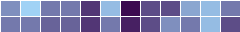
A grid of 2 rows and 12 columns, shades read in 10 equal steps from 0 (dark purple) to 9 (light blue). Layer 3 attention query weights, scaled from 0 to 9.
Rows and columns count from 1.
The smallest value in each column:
5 5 4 4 2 5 0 3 3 5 8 3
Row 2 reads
5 5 4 4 2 5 1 3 6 5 8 3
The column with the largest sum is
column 11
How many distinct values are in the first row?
8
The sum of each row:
61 51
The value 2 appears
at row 1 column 5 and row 2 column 5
